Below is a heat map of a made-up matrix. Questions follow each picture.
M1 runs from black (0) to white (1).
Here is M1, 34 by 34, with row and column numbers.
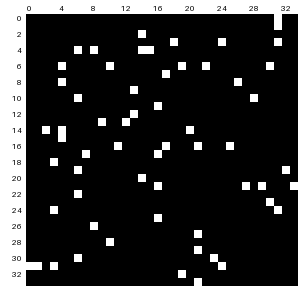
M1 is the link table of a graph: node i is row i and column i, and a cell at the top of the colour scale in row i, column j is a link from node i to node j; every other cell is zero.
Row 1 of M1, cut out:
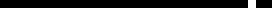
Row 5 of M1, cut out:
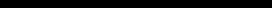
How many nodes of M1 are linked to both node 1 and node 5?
0
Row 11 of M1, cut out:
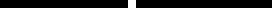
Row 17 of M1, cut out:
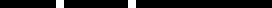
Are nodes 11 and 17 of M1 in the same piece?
yes
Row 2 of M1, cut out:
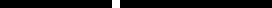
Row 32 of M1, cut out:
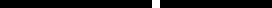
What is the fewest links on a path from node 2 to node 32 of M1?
5
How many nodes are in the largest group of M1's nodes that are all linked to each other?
3
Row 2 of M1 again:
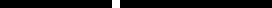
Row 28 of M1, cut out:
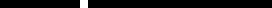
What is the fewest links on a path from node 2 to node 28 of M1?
5
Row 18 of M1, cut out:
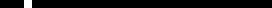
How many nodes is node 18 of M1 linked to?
1
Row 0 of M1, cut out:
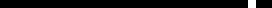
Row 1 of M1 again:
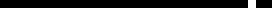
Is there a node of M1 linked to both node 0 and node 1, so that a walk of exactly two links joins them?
yes
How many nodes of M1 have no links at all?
1
